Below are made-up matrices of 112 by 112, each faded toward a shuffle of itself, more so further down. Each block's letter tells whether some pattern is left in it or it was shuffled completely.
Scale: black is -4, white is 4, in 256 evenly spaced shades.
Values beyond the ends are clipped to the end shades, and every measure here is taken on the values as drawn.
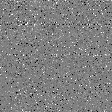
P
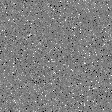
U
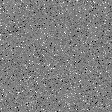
U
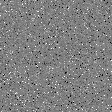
U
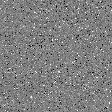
P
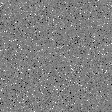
U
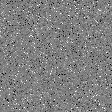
U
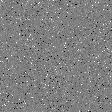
U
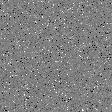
U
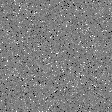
U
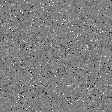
P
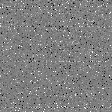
P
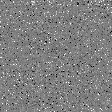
P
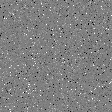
U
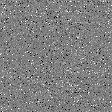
P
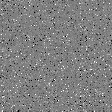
P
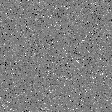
U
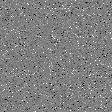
P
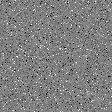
U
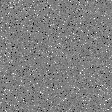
U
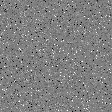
U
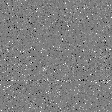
P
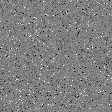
U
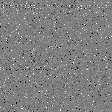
P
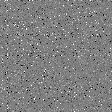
P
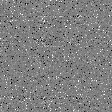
P
